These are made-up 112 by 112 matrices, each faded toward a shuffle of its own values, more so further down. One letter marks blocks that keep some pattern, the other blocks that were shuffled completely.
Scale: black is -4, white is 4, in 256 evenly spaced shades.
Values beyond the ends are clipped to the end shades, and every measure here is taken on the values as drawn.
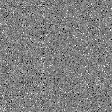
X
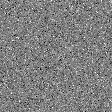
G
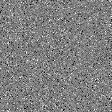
X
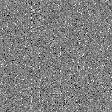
X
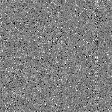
X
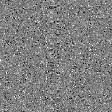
X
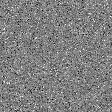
G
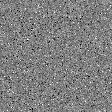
G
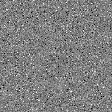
X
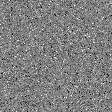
G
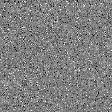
X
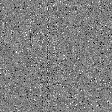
X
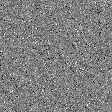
G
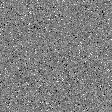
G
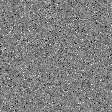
G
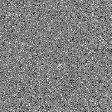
X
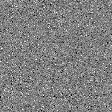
X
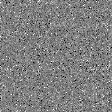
X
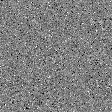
G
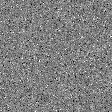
G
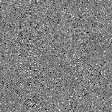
X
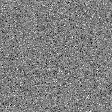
X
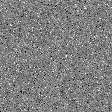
G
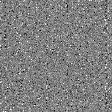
X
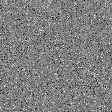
G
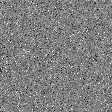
G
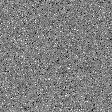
G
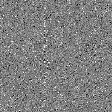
X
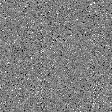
X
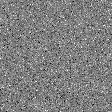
G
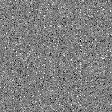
X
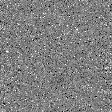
X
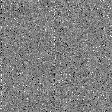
X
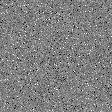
G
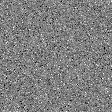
G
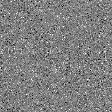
X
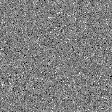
X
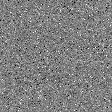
G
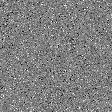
G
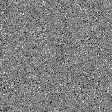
X
